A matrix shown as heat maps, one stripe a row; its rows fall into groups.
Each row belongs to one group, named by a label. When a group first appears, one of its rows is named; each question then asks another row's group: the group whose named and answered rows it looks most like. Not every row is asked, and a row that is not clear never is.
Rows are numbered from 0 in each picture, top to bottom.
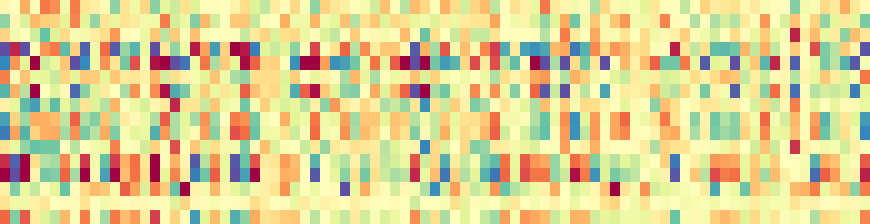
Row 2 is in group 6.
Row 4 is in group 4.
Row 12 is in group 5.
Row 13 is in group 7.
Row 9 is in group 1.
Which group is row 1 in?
1
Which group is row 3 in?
1
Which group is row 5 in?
5
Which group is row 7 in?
6
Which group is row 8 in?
1
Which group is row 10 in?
6
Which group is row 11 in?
5
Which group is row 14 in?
7
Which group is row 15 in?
5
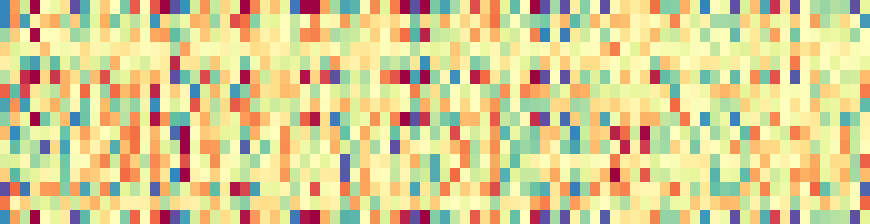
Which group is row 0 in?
4
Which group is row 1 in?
1
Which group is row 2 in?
4
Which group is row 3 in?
7
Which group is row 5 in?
4
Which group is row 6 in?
5
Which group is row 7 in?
1
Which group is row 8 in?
4
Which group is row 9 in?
7
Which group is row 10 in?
7
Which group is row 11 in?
7
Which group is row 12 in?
7
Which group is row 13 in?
1
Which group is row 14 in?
5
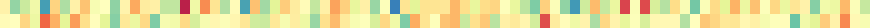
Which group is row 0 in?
7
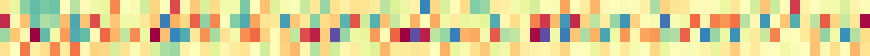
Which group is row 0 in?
6
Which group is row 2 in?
4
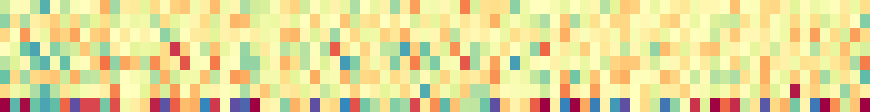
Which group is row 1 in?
1
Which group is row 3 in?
6
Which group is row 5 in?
1
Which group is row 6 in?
6
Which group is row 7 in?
5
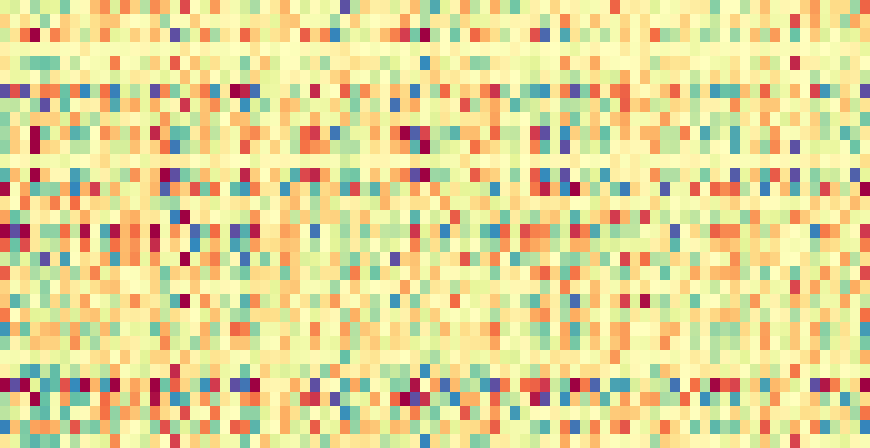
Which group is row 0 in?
7
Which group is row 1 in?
6
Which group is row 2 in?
4
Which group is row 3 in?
7
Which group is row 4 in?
6
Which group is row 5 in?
7
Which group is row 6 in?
1
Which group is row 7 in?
7
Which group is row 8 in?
1
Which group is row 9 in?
4
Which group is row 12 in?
4
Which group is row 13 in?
5
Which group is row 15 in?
7
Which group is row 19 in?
5
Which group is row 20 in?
6
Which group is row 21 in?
7
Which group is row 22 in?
5
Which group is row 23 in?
1
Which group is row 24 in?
1
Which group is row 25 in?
7
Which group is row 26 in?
6
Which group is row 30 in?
1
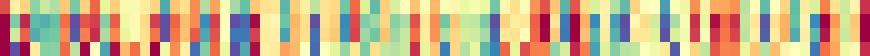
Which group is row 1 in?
5
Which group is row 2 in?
5
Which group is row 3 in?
5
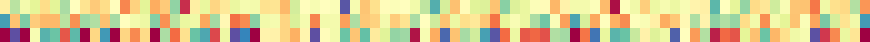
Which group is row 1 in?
1
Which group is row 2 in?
5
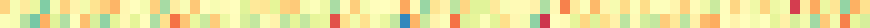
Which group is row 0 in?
6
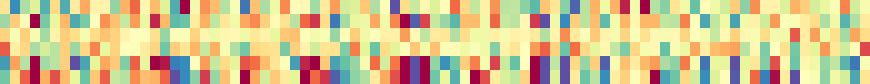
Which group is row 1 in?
4
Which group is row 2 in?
6
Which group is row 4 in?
4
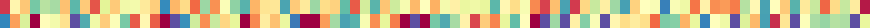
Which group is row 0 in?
5
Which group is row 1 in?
4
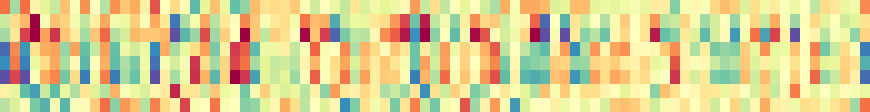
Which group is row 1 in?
4
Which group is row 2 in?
4
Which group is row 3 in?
1
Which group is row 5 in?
1
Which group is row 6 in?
6
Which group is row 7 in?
7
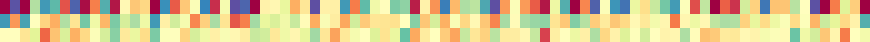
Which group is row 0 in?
5
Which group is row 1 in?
1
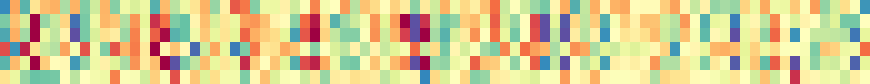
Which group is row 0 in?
1
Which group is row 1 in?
4
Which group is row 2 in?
4
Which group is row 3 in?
5
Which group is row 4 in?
4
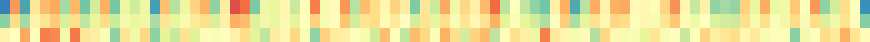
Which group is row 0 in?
1
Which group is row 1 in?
1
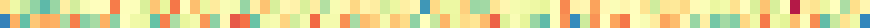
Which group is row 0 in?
6
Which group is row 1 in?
1
